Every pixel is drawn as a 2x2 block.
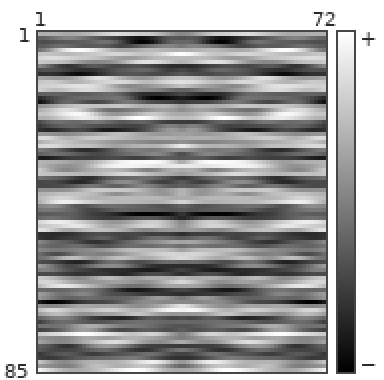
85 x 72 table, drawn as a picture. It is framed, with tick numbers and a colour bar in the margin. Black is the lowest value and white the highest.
Streaks run across, left to right. Horizontal stripes repeat 12 times down the table. The left and right halves mirror each other. No overall slope runs across the table.
